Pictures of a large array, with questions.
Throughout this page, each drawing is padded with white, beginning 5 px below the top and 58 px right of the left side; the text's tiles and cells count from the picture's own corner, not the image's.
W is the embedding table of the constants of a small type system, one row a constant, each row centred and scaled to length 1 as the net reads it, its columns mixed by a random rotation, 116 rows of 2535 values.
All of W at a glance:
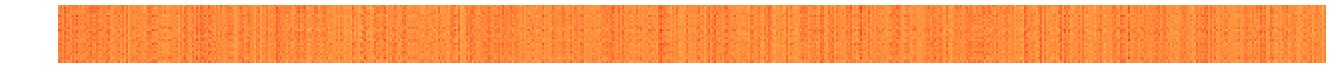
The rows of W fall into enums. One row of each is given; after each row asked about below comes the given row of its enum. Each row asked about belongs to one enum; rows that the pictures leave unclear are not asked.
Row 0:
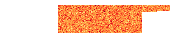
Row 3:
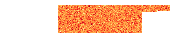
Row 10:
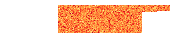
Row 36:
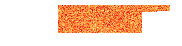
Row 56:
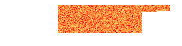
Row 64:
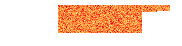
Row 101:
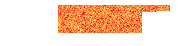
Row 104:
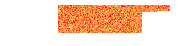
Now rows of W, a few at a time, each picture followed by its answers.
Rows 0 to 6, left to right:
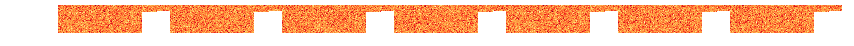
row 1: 56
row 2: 36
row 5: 104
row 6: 104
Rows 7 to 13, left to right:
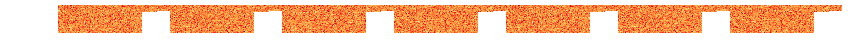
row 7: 104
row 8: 56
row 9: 0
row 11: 104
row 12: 56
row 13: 10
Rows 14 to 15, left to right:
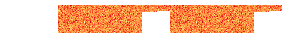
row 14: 104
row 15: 104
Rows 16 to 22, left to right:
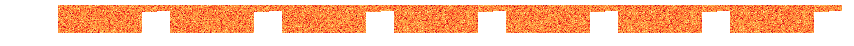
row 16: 10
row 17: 10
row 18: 56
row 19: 0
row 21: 0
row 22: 0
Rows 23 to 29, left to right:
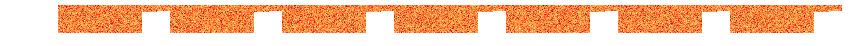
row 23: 64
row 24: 10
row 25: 104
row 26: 56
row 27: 0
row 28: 64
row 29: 56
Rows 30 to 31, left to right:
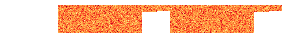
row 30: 64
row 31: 10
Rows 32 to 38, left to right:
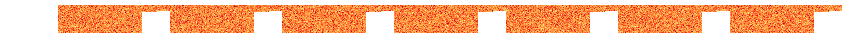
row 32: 56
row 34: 10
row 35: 64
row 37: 56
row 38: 64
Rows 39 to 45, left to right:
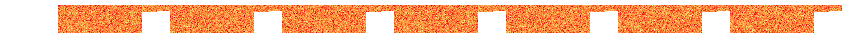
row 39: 0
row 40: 56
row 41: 10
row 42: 0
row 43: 56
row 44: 101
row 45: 101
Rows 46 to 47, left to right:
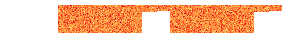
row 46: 104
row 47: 10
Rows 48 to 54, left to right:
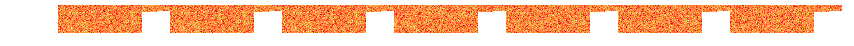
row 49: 0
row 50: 0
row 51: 101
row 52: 64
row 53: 64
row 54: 104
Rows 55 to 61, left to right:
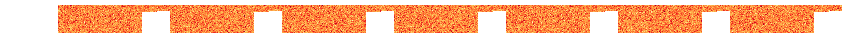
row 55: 104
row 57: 64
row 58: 56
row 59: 104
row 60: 0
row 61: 3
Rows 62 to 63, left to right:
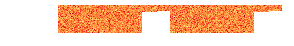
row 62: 10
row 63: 56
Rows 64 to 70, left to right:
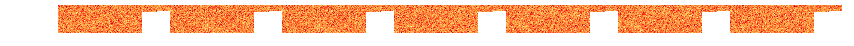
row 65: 36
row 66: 36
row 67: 56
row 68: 101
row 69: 101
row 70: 104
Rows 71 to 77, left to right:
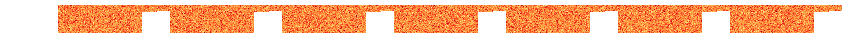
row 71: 104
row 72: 10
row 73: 56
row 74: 64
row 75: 10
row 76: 0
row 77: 0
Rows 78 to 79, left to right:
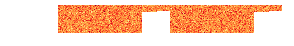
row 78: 0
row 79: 10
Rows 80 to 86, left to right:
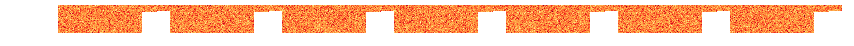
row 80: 10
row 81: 64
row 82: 36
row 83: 104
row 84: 0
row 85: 64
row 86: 56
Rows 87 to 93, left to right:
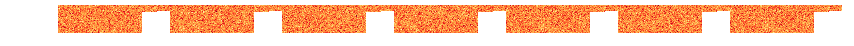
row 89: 56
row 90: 101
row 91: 36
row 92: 64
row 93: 36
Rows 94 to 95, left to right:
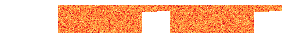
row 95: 64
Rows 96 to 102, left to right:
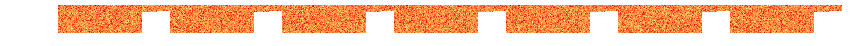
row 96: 0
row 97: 10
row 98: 3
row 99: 104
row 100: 104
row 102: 10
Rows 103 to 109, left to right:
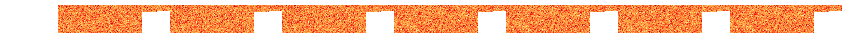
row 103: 64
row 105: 104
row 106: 101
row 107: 101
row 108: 0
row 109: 101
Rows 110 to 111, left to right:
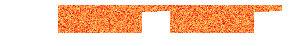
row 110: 10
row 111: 64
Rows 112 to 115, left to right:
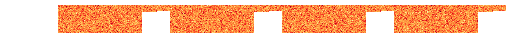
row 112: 64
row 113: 10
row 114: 64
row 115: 0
